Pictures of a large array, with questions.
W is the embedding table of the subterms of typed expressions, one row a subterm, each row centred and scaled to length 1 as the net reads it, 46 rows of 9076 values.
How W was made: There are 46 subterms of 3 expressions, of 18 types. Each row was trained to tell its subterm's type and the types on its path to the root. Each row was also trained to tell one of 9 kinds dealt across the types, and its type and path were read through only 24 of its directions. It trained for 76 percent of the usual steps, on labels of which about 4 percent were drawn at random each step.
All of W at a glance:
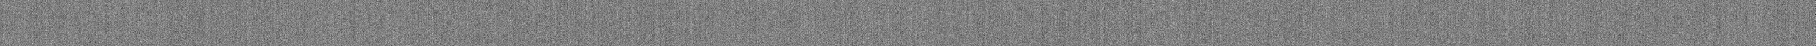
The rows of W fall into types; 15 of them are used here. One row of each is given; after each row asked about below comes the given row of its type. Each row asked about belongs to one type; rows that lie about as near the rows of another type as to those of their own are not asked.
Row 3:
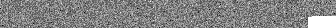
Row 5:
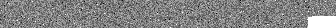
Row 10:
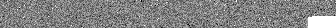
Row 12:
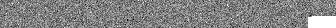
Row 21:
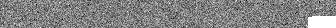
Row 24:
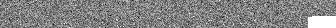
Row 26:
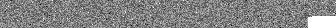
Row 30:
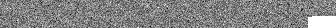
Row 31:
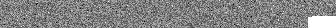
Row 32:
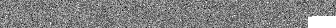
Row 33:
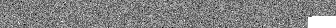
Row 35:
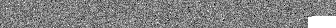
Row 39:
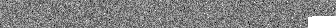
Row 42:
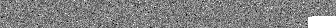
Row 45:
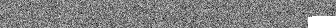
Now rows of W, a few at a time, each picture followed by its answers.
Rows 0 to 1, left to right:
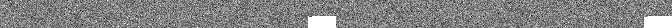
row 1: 24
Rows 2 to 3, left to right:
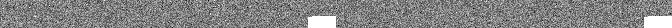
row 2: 31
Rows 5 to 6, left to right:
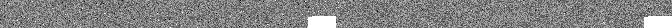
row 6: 31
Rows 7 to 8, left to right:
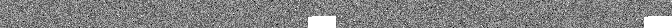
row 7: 3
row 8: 5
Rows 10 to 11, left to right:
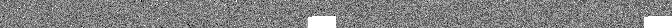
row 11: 12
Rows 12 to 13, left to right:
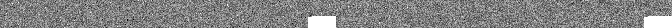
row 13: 12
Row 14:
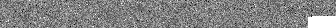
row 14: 45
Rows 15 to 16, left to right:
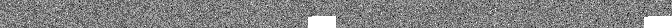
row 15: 33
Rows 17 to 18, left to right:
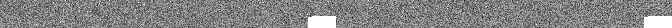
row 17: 33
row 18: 21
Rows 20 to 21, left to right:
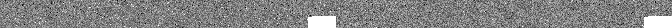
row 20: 30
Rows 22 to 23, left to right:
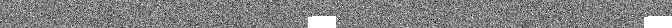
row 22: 45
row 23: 31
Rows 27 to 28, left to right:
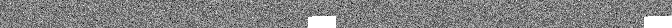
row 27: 21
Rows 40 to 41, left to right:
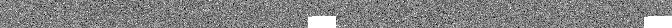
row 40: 5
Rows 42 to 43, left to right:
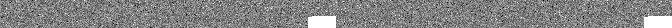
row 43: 30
